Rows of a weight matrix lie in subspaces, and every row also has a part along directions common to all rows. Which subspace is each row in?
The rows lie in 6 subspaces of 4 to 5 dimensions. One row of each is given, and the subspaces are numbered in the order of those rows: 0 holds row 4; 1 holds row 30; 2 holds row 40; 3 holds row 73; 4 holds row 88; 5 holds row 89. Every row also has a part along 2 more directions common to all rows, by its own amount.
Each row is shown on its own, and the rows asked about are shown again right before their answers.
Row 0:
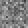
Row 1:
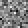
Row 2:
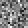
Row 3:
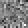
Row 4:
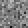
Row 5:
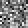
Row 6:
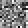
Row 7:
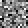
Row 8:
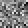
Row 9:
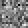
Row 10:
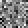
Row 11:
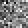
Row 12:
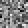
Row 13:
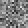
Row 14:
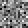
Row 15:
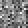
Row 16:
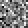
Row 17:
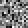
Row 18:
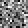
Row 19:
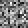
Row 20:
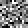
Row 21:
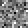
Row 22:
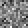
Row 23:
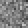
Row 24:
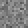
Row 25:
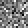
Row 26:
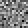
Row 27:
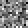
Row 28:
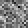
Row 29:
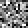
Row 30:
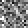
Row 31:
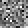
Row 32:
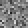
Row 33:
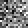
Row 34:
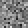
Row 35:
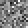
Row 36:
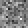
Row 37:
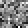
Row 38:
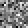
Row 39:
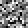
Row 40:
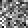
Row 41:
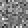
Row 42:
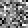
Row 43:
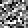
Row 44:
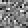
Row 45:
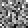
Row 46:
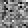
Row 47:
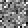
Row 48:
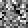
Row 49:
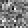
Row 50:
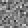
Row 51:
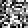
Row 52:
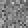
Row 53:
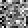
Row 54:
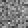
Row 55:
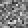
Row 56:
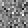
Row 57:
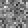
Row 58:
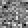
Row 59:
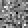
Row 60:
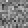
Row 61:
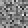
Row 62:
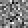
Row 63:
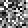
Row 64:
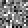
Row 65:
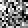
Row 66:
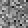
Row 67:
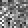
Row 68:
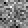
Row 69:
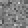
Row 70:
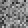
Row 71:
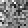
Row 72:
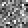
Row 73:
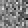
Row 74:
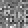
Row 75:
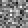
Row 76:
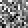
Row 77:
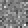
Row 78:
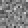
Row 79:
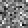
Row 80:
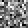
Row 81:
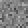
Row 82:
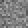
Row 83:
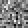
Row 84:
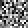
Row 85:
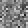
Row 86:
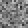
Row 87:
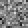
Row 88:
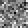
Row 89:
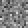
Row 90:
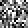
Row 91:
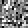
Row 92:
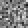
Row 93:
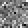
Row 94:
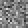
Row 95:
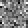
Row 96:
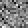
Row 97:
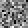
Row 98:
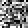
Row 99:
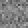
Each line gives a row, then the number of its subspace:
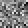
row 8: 1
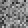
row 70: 2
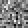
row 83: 5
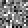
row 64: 2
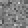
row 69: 5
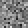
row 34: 5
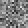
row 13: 0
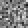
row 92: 0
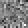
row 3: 2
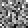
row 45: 5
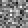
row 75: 4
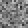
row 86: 3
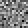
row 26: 1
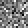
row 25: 1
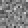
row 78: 0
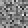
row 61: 1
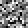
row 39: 3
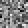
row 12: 0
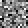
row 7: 5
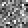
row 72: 3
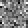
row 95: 5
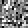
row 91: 5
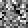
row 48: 1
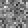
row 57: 4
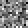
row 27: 3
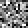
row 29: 3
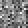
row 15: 1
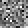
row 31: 0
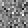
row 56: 1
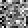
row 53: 2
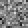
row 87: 4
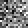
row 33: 1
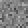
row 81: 5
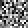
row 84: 1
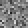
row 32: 2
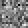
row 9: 5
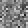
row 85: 1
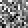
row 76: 3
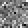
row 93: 4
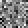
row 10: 2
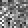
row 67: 2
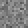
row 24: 4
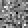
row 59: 5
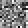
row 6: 1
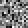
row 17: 2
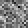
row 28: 1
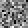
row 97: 2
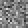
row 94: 0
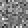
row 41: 3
